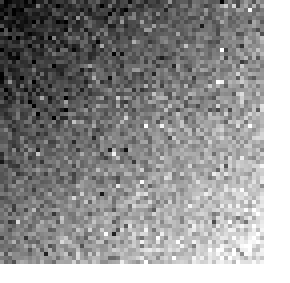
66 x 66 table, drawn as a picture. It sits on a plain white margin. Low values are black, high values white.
Neither half mirrors the other. The top left is the ninth with the lowest average. There is an overall slope up to the bottom right. The ninth with the highest average is the bottom right. On average the colour sits 50% of the way up the scale. The values follow a bell shape.
